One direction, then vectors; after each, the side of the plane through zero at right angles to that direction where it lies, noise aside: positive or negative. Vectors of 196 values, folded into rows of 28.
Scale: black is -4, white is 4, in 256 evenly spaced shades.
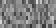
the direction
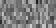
negative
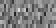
positive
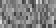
positive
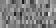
positive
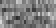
positive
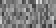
positive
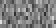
positive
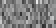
positive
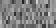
positive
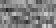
negative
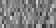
positive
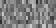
negative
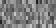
negative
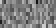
negative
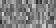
negative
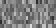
negative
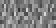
negative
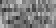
positive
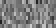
negative
